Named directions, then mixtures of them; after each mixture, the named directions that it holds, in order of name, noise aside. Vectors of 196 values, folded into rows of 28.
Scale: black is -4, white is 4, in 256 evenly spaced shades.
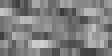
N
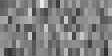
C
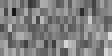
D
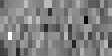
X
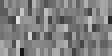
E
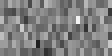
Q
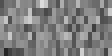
C, X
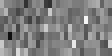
X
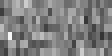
D, N, X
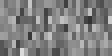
E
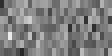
C, E, X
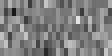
D, Q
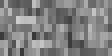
E, N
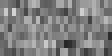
D, N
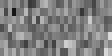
D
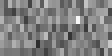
Q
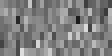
E, Q
